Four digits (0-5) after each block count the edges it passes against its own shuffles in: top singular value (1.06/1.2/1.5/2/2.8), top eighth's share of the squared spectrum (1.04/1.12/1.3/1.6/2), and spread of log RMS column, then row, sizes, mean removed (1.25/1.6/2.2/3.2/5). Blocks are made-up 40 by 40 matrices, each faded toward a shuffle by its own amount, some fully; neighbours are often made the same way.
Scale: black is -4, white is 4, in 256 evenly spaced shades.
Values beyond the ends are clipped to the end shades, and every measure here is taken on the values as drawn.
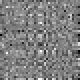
4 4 2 2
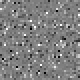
2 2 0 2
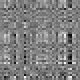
4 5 3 3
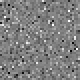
0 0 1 0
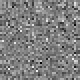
3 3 2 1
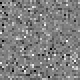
0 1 0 0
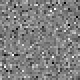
0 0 0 0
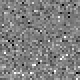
1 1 0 1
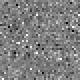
2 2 1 1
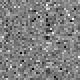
2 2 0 0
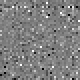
2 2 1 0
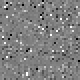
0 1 0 0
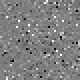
0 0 0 0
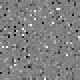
1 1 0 0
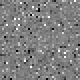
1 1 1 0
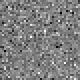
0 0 0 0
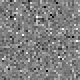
0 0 0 0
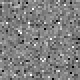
0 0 0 0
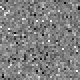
0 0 0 0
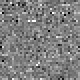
1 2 0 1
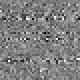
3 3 0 3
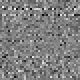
2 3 0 3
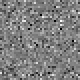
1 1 0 2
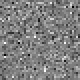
1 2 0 2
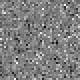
1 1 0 0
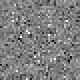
2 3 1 0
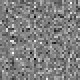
3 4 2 1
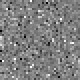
1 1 0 0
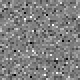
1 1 0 0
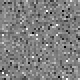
1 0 0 0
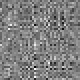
4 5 3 2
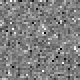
1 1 0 0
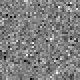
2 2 0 0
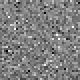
1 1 0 0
